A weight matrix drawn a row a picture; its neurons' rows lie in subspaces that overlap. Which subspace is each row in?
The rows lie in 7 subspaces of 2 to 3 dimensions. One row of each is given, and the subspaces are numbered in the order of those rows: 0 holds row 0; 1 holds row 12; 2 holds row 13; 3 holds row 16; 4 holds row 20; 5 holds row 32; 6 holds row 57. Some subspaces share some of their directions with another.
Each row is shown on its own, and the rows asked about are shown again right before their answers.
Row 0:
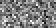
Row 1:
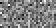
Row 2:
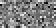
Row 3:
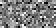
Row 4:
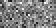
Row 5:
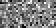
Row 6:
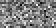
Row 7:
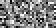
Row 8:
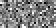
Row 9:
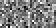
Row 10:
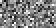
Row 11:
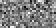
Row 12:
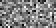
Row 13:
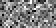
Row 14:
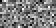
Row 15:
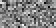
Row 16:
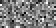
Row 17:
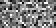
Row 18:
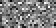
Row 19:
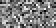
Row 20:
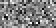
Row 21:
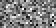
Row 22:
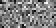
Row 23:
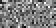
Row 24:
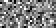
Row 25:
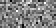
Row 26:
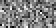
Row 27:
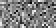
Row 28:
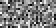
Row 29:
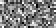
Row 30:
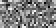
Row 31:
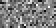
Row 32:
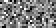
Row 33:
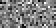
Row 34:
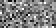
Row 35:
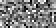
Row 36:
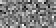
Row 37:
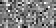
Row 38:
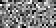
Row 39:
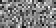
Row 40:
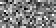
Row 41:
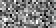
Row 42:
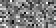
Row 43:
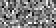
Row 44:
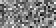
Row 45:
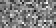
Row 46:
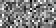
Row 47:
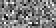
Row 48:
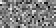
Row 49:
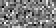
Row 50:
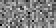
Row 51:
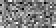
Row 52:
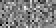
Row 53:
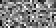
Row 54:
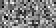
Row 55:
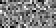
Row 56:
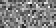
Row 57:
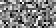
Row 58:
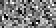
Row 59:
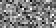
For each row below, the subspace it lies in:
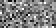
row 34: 0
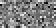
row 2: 3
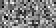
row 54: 4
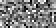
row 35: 1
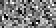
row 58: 4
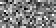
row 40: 5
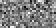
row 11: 1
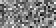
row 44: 2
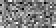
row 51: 0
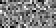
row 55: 1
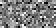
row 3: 3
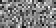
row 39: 6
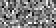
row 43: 4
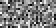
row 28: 1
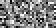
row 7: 3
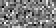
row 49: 4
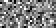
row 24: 5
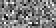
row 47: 4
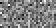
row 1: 1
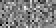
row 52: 2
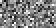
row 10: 5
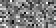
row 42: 3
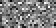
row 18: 0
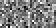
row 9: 2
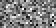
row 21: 5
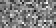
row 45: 6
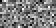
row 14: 5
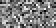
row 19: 0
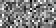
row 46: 2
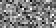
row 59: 5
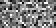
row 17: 6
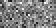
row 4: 0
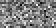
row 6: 0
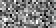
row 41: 0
